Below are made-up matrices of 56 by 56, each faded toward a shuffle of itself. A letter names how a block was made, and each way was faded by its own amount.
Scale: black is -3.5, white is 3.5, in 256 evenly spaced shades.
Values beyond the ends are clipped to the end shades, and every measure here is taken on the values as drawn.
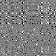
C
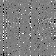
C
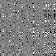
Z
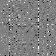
Z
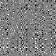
Z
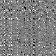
Z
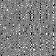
Z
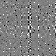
C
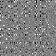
C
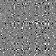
C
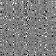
C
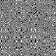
Z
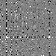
Z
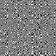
Z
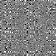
Z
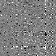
Z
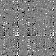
Z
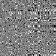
Z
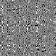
Z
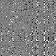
C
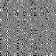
C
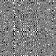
Z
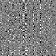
Z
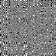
Z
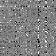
Z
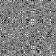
Z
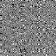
Z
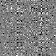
Z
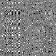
C
